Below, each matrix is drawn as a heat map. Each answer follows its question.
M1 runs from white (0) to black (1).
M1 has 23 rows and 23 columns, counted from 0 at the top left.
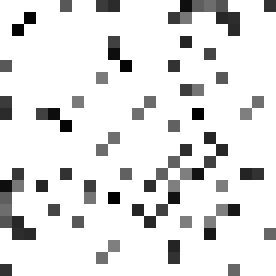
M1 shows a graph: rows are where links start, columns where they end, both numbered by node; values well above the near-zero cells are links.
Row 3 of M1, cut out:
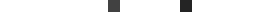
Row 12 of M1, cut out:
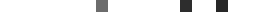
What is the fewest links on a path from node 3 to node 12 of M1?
2
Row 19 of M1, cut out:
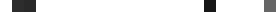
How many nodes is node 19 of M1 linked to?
4
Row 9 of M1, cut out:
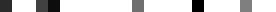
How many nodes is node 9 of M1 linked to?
6
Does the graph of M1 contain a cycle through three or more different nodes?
yes
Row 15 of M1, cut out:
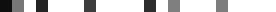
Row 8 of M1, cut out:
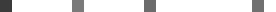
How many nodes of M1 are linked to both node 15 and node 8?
2
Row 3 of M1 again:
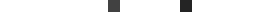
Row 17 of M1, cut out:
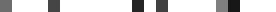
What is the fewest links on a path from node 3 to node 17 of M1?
3
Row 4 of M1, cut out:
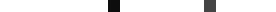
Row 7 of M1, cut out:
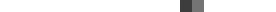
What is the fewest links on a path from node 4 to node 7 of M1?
3
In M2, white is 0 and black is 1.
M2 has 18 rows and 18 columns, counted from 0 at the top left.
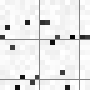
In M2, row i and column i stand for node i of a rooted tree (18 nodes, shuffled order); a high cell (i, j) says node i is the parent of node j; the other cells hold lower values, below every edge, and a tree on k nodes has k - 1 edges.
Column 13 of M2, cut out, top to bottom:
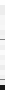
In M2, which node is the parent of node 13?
17
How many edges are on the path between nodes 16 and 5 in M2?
4
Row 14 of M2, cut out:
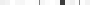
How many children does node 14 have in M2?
1
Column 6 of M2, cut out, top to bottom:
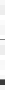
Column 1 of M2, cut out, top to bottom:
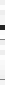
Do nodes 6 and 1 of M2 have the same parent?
no
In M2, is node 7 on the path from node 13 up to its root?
yes
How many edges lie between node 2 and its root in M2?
3
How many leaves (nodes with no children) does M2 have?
9
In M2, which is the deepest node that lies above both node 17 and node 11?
7
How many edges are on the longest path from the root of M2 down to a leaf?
3
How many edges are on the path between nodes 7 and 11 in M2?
1
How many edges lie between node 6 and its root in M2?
3
